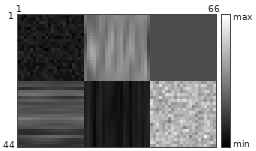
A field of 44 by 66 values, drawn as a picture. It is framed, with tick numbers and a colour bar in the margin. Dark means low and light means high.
The table splits into 2 rows of 3 panels. Panel 1,1: very low, fine-grained, faint in contrast. Panel 1,2: middling, streaked downward. Panel 1,3: low, flat. Panel 2,1: low, streaked across. Panel 2,2: very low, streaked downward, faint in contrast. Panel 2,3: high, fine-grained.
